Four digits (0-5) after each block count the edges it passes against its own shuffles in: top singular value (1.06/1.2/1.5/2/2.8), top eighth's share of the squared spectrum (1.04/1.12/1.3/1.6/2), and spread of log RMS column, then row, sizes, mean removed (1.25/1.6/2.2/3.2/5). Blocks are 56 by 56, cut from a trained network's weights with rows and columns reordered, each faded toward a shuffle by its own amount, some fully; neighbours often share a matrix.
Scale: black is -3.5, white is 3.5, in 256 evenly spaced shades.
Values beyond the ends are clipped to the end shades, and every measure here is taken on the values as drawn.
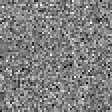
0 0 0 0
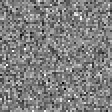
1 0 0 0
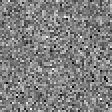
0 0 0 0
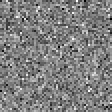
0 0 0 0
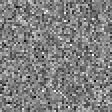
0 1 0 0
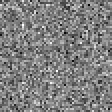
0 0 0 0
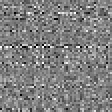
4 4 1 3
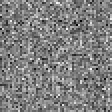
1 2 0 2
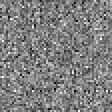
2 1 0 0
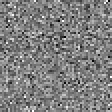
2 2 1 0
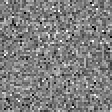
1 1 0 0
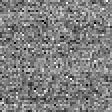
2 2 1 0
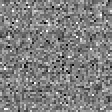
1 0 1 0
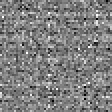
3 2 2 0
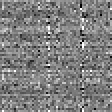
3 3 3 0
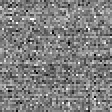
3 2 2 0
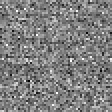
1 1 0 0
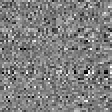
4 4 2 3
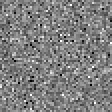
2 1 0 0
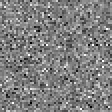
2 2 0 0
